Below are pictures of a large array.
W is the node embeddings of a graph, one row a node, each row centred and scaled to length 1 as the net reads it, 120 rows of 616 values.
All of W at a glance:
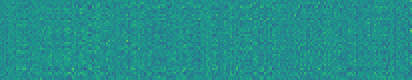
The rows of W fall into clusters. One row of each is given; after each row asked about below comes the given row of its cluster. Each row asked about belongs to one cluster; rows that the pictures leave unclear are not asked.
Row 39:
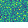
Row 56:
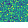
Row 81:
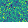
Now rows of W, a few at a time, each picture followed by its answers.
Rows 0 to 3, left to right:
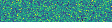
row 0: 39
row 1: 56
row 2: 81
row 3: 81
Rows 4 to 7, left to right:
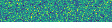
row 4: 39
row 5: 81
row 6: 56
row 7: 81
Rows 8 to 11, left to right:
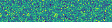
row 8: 56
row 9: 56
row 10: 56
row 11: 56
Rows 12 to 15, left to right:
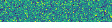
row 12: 56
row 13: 39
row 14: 39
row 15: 56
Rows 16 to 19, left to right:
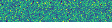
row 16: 81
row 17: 39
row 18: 39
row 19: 39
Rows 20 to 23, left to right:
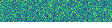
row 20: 81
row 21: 81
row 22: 81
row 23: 56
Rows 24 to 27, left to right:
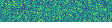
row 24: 39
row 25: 56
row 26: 81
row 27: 56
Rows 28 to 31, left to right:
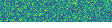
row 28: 56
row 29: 56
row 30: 39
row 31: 81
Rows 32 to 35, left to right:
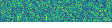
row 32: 39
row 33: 39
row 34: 81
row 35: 56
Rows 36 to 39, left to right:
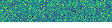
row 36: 81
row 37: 81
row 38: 39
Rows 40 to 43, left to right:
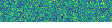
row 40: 56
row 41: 81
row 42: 39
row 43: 39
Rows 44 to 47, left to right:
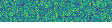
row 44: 56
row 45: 39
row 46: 56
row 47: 39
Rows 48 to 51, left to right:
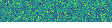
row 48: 39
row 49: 81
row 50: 39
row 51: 39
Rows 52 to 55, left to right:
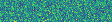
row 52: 56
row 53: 56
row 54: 81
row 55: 39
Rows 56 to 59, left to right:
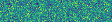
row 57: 56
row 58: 39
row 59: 81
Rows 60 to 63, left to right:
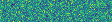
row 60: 81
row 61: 81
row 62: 56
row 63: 39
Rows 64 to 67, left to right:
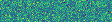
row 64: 39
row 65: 39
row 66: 81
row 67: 39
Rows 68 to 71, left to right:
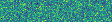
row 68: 81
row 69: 56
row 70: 81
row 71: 56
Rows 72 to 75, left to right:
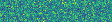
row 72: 56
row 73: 56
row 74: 39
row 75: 39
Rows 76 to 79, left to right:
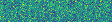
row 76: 81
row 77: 81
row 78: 81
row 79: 81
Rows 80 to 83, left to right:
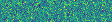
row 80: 39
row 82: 39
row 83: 39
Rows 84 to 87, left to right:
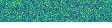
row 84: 39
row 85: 39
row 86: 56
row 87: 81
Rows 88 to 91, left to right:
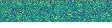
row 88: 39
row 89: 39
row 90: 81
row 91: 39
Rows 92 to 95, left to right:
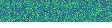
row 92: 39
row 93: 39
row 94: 39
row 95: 56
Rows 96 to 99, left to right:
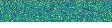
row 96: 39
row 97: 39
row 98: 81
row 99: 56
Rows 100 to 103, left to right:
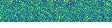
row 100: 81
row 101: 81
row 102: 81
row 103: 81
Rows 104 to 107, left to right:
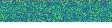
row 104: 81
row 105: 56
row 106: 81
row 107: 56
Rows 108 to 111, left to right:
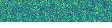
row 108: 39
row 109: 39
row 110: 39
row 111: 56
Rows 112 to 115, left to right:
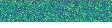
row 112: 39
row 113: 39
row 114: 56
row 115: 56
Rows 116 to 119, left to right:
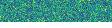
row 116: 81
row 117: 56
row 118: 81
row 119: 56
